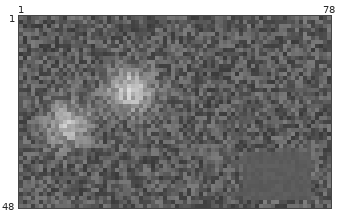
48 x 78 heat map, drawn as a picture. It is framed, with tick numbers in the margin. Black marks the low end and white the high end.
There are no regular stripes. There are two bumps. The bottom right is the calmest part. In the bottom right lies a patch that is calmer than the rest.
